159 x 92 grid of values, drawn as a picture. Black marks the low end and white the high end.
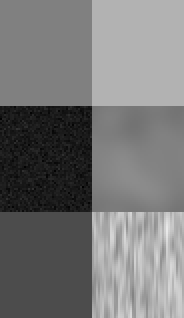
It is made of 3 by 2 panels. Panel 1,1: middling, flat. Panel 1,2: high, flat. Panel 2,1: very low, fine-grained, faint in contrast. Panel 2,2: middling, smooth, faint in contrast. Panel 3,1: low, flat. Panel 3,2: high, streaked downward.
